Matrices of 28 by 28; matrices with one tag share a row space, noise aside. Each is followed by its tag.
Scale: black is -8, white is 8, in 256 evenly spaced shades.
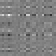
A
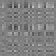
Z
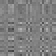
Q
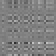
Z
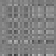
Z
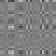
Q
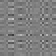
Q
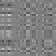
A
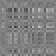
Z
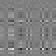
Q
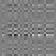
Z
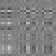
A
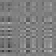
A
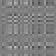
Z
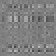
Z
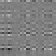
A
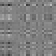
A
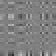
Q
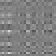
A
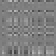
Z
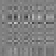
Z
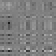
A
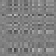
Z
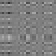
A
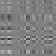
A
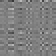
Q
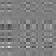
A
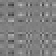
Q
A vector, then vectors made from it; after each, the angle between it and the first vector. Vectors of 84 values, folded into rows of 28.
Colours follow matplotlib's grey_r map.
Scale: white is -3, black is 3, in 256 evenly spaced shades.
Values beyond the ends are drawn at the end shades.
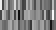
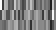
nearly parallel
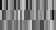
nearly opposite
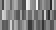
partly aligned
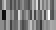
partly opposed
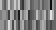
partly aligned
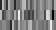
nearly opposite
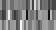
orthogonal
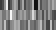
orthogonal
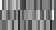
nearly parallel
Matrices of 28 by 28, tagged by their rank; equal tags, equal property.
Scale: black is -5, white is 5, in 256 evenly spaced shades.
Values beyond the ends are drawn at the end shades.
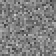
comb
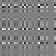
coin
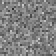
comb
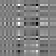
coin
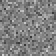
comb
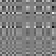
coin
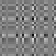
coin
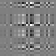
coin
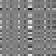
coin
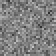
comb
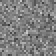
comb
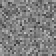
comb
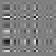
coin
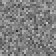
comb
